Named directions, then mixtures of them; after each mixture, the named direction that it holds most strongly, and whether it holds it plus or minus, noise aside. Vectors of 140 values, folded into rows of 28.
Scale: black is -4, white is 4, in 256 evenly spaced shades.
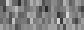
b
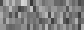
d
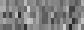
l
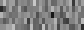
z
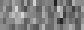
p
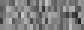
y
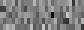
z, plus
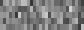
d, plus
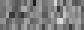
p, minus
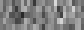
p, minus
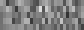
b, minus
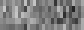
p, plus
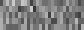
d, plus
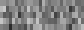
l, plus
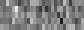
b, plus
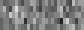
p, plus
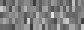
z, minus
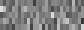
z, minus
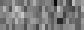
p, plus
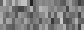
d, plus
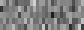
z, plus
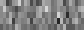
b, minus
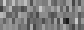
z, plus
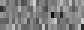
z, plus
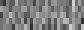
z, minus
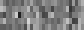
l, plus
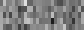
l, plus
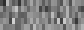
b, plus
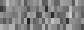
z, plus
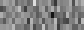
z, plus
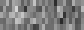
p, plus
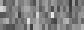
z, minus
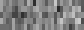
p, minus
